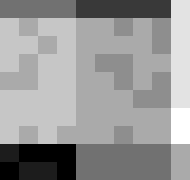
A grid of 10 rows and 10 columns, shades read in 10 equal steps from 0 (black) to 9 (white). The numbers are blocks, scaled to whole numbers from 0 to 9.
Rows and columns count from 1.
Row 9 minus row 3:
-6 -7 -6 -7 -2 -2 -2 -2 -1 -2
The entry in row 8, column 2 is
6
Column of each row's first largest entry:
10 10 10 10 10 10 10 10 10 10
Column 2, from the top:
4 6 7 6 6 7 7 6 0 1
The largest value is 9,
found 2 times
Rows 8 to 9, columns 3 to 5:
7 6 6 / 0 0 4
